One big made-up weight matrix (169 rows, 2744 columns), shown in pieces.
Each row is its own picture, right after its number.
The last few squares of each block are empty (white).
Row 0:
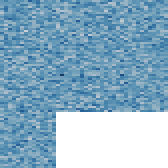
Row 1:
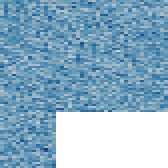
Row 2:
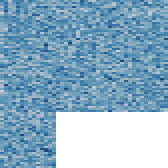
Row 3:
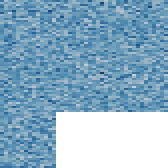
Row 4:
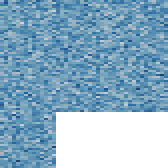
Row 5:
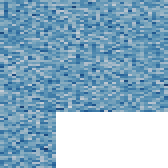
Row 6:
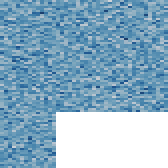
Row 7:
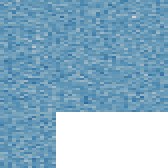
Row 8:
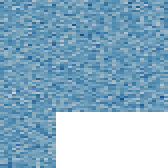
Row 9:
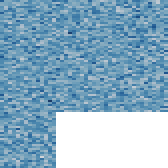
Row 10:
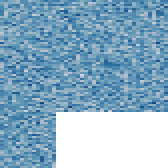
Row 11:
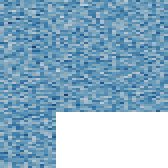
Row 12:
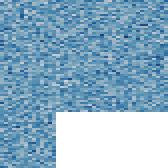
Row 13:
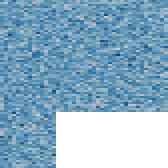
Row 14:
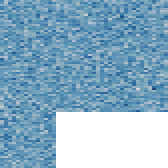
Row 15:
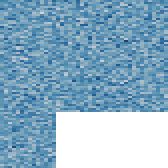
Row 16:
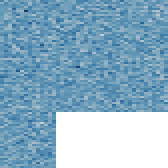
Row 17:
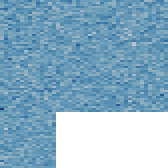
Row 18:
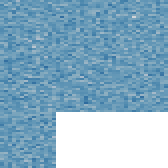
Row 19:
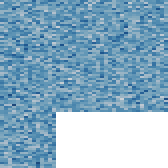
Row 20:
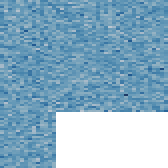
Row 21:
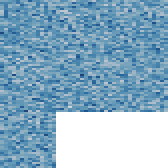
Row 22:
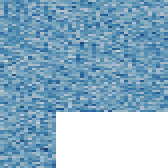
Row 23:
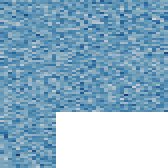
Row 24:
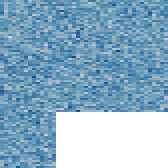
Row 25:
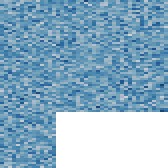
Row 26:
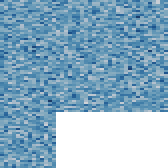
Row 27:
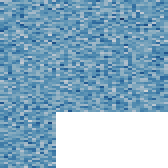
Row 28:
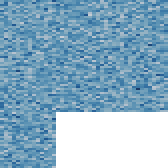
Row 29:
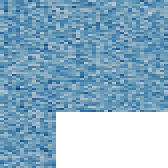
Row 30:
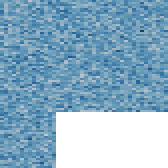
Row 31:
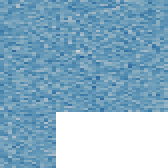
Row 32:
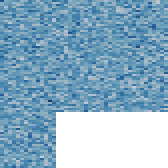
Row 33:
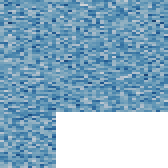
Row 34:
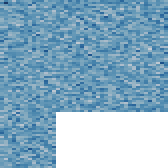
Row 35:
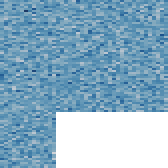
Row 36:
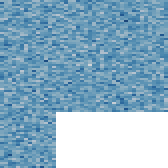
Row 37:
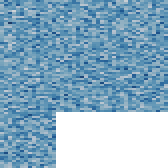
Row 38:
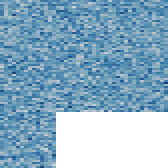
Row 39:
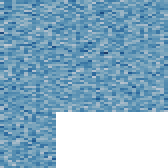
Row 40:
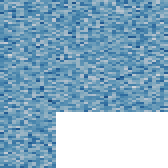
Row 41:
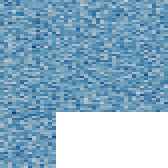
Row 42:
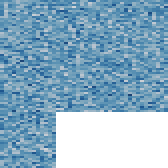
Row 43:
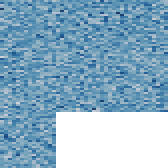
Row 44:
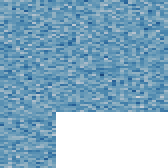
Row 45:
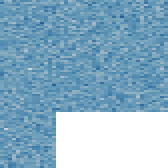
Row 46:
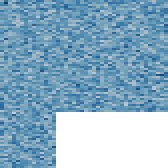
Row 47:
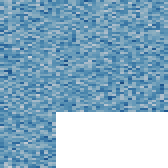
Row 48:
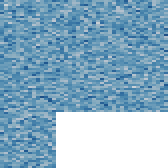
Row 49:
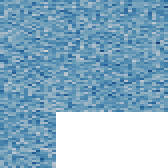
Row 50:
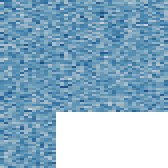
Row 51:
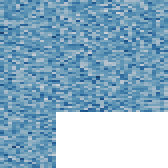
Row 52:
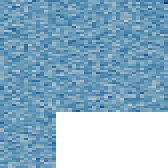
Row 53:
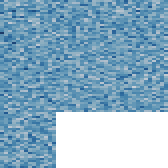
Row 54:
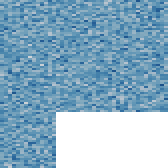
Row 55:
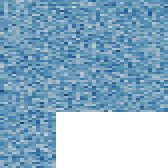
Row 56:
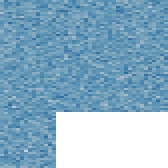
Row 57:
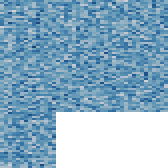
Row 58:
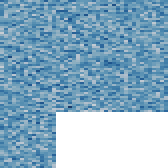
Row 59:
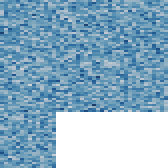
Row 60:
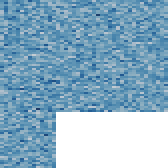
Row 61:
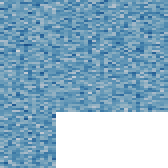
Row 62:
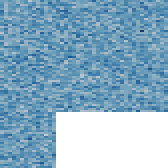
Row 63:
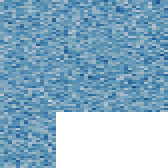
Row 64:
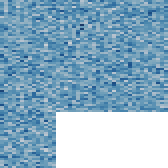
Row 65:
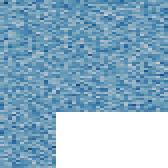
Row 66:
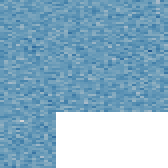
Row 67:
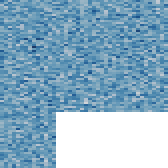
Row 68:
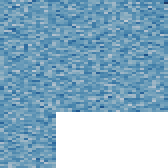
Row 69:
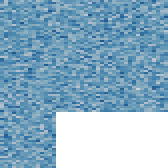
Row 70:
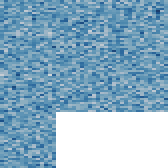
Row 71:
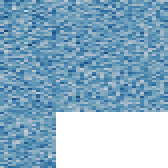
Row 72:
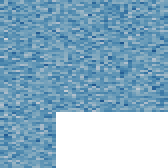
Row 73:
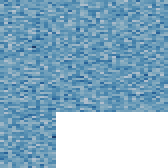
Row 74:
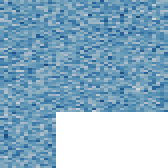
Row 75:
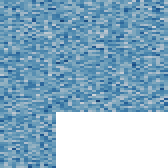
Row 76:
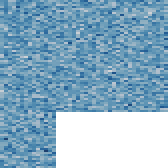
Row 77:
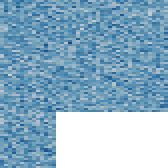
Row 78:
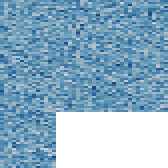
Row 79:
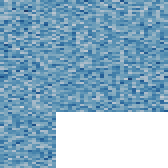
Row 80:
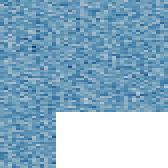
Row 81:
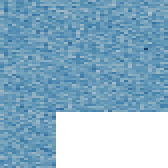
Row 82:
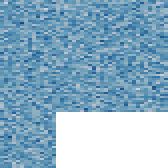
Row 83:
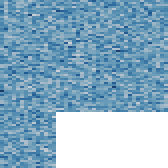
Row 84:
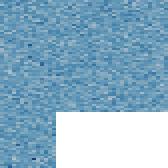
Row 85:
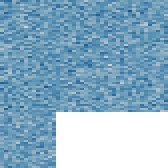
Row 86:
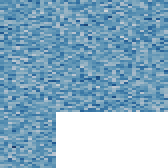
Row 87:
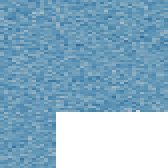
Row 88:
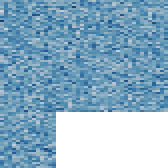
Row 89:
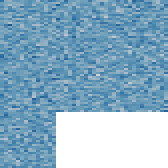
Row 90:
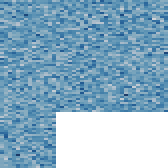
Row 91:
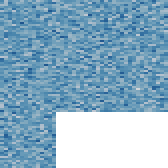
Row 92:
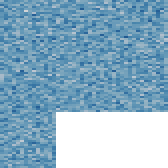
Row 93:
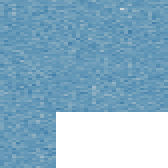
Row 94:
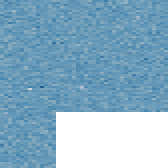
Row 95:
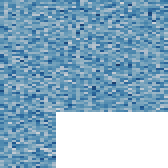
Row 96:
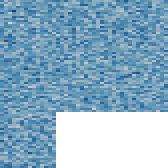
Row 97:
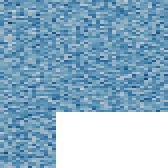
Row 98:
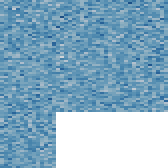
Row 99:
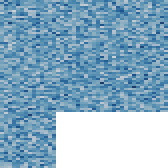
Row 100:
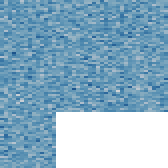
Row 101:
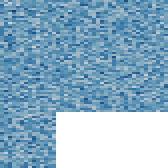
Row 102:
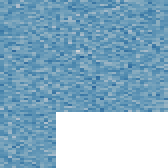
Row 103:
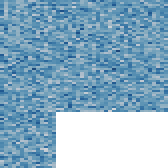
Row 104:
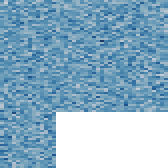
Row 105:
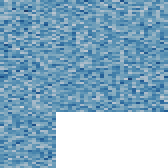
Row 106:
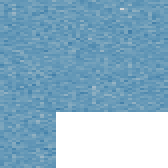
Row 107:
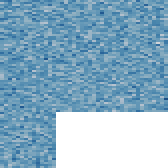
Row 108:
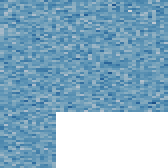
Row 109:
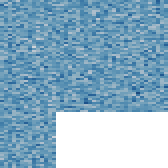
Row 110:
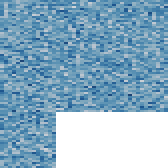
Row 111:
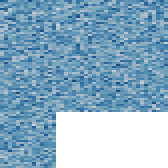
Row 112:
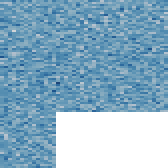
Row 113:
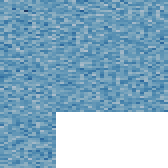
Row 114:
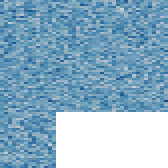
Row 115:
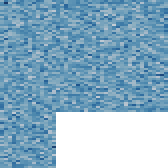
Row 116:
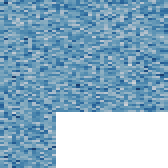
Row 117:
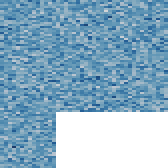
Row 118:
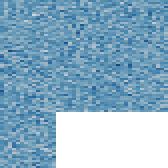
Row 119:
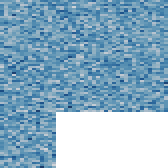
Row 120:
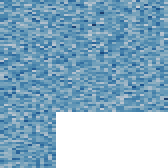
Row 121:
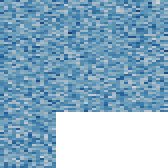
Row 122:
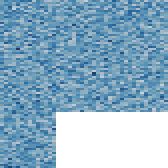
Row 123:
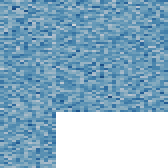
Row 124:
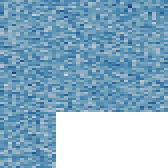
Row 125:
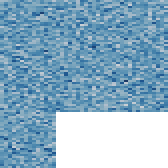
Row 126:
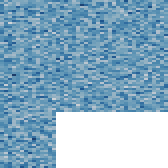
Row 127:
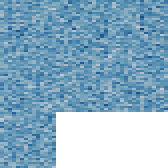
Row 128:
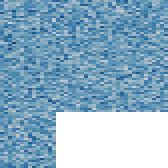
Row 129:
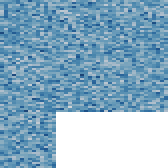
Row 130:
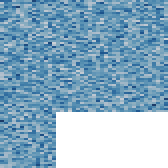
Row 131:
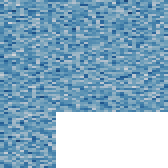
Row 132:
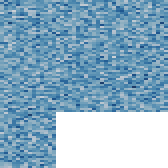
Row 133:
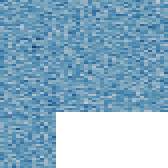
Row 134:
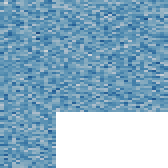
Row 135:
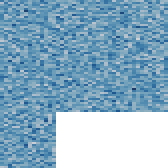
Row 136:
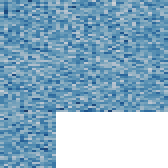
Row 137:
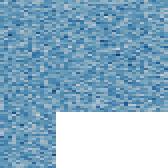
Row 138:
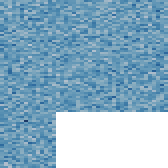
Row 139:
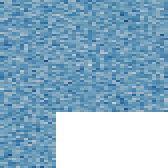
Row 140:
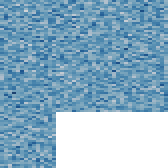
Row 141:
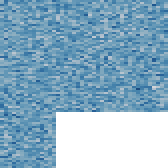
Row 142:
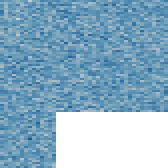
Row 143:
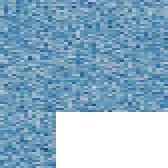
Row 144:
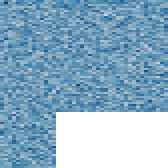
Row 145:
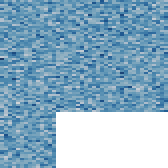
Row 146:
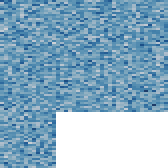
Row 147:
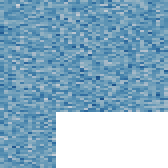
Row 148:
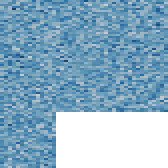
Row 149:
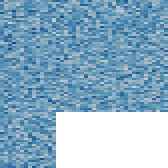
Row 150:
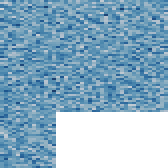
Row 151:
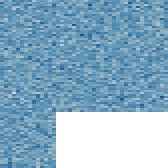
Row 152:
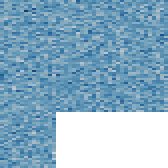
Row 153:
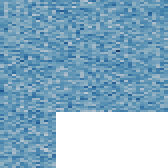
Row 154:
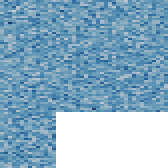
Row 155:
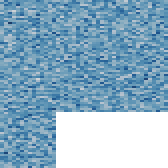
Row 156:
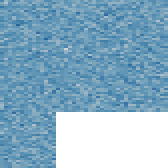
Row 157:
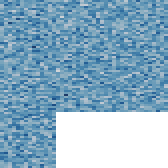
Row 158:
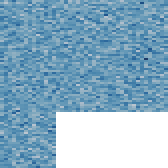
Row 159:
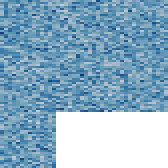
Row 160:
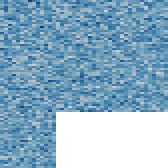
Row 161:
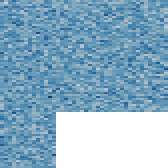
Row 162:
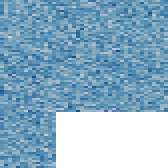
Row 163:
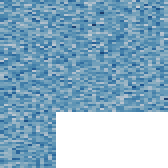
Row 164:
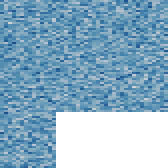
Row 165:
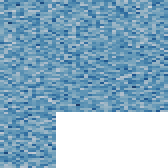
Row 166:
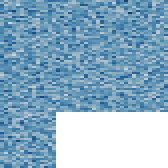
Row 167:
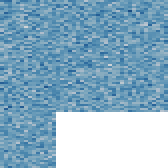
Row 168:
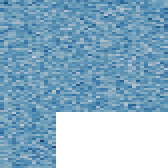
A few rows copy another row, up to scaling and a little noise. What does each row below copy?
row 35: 152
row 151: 8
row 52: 68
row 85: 167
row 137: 13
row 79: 105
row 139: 36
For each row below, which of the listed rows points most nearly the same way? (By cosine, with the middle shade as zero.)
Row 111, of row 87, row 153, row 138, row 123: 87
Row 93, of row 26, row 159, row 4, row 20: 159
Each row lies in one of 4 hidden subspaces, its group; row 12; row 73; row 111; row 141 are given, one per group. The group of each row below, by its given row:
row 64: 111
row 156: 141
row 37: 73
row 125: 111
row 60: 111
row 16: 12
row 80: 73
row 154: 73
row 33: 73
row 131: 73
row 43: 141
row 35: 12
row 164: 73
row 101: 73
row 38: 111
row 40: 73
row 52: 12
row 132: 73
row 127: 12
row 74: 141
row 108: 111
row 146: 12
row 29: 111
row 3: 73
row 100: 141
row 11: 73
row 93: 111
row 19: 12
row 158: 141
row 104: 141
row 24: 111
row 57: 73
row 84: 12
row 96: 73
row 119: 111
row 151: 12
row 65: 141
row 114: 73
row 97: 73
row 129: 111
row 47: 12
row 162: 111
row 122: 12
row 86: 111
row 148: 12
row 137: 141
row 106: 111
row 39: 12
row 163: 12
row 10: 111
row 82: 141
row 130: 12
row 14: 141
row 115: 141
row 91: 141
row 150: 141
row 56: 73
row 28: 141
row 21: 111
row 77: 111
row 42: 111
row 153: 111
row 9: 73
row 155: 73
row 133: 73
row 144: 141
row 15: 111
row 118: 111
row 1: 111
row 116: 141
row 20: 111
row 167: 12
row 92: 12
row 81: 111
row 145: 141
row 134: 141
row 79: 12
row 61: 12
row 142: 111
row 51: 111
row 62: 111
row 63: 73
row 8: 12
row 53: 73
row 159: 111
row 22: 111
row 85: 12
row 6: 111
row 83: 111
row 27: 12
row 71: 12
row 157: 73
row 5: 111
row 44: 12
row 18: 73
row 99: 73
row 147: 111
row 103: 111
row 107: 12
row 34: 141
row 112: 141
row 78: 111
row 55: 111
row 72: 141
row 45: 12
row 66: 73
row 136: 111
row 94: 73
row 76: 111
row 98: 12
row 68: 12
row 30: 111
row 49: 111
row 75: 12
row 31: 111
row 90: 141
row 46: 141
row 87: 111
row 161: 141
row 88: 111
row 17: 111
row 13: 141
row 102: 111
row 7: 73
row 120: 12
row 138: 12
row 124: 111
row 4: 141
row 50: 12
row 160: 111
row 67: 73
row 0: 111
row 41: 73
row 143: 111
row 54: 12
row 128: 73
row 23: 141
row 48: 73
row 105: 12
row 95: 111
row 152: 12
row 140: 12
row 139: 12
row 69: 141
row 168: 141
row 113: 12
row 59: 111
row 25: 12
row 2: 111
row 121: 73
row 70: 12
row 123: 12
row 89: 73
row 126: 73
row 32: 73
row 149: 73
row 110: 111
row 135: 12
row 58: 111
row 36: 12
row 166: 73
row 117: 111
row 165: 73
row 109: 73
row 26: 73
